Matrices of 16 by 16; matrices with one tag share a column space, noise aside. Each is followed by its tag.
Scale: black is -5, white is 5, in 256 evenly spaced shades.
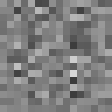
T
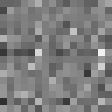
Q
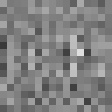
Q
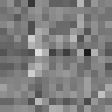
Q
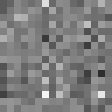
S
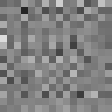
T
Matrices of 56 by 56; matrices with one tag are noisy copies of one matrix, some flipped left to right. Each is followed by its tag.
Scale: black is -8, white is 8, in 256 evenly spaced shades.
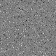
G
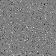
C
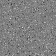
C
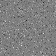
G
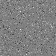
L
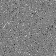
L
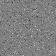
G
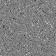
L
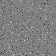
C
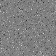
G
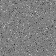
L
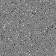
L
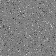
L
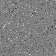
L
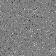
G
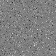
G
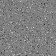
C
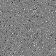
G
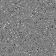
L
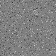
G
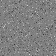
L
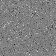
L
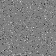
C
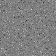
G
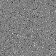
G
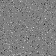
C
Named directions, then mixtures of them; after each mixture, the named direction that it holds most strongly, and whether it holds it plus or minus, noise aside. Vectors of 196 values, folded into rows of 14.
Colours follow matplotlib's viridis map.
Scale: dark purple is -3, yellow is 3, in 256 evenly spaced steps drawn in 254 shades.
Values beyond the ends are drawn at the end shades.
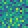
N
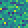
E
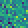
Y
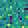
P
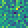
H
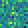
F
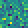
P, minus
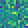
H, minus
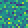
E, plus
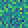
N, minus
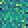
N, plus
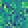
Y, minus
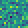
E, plus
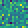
F, minus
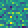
P, minus
